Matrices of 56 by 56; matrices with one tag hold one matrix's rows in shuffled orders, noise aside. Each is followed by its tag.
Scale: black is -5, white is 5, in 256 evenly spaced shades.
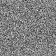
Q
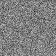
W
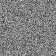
W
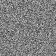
Q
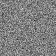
W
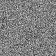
W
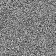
Q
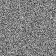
W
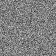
W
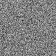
W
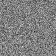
W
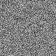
W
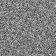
Q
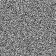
Q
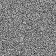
W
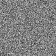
W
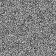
W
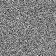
Q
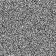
W
